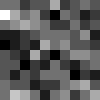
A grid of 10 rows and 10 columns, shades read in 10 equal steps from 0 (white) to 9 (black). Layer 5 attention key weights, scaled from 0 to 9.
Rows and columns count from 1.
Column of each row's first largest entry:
3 6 6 1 1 6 3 8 4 5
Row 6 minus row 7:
0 1 -1 -4 -1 4 -1 -4 -2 0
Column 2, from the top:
5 3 4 8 8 7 6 8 6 2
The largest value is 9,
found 5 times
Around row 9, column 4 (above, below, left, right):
7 5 6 7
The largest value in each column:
9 8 9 8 8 9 7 9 8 8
